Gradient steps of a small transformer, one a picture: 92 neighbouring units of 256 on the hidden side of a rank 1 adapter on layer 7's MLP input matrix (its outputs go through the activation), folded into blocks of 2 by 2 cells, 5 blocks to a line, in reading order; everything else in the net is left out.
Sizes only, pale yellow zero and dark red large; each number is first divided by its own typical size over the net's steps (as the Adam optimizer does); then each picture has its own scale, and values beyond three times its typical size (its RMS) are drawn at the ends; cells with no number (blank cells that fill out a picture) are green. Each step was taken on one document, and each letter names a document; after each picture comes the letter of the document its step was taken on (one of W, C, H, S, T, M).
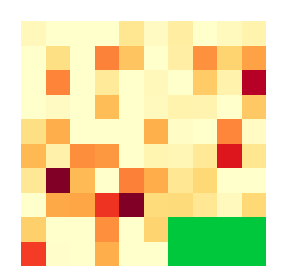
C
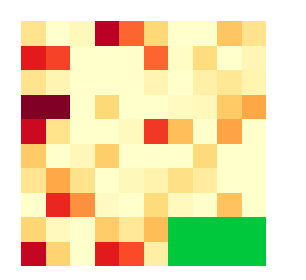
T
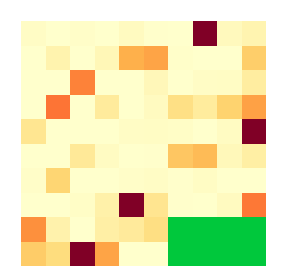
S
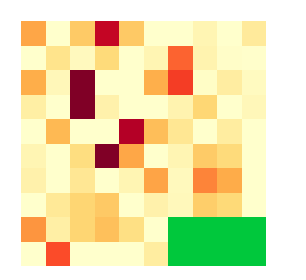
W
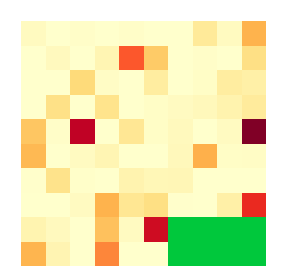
S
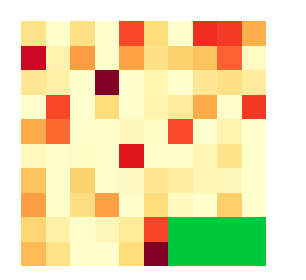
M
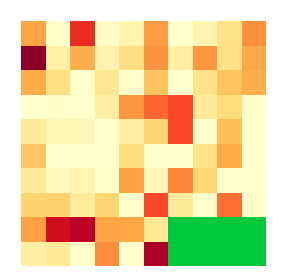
M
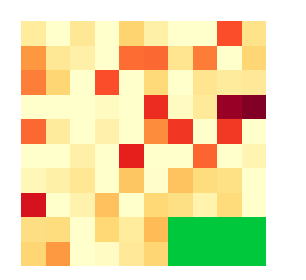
M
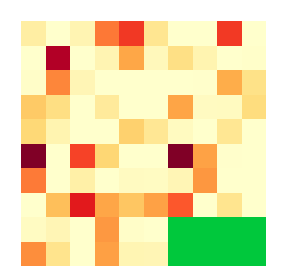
T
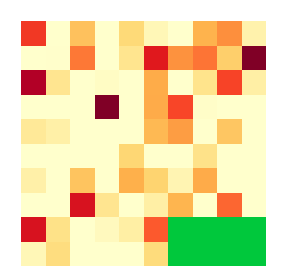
M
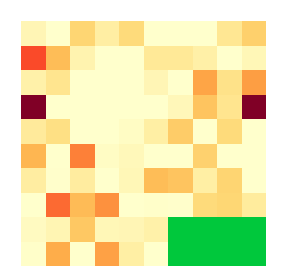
T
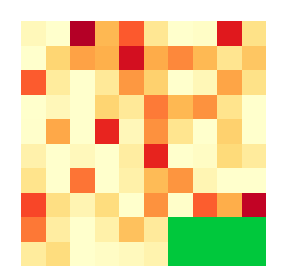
M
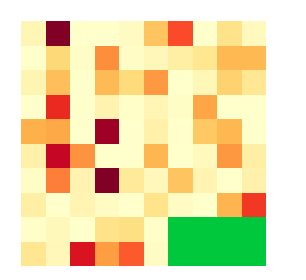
C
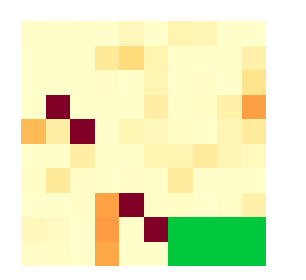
S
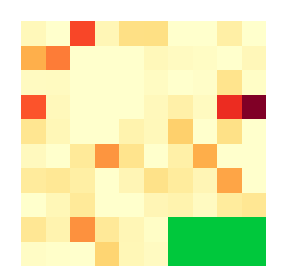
T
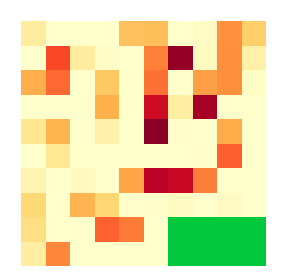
M
